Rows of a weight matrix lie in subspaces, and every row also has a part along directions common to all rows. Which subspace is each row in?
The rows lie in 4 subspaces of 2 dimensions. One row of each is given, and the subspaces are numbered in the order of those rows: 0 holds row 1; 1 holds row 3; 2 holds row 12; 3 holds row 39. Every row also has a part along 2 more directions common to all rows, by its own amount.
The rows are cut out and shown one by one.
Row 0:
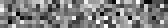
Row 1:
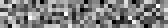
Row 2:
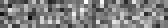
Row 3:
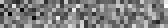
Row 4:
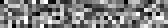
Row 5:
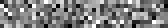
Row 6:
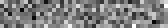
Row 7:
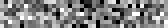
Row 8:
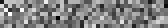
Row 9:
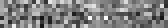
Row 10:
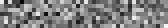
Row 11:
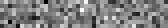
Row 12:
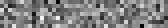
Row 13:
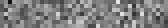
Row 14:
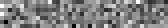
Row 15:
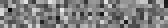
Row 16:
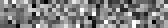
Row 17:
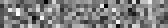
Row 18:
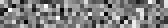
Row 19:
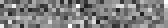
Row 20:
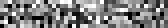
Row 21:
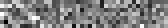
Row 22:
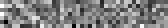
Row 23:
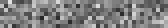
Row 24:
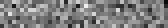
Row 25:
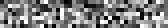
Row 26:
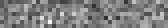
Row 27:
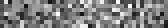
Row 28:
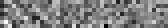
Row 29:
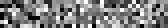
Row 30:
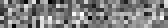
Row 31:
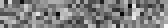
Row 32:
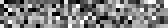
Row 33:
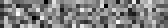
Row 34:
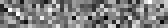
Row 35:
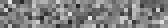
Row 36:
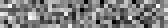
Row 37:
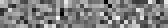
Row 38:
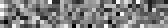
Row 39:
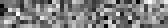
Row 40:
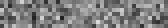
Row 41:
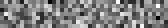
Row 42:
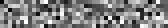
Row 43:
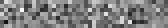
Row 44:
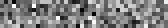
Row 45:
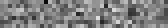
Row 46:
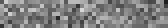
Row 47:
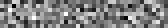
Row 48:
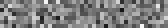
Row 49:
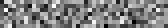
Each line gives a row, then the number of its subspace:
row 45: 3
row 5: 1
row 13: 2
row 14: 3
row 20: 0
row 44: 1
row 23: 2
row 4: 0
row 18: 0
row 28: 3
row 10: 2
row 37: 0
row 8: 1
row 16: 1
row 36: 0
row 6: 1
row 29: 3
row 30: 0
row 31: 2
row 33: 3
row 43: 3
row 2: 0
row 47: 1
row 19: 1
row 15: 0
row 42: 0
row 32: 1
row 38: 3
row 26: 0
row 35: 2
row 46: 1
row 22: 3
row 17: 3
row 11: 1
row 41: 2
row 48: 2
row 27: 2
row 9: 0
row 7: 2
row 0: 3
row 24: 1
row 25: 0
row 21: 3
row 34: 3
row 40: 2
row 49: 3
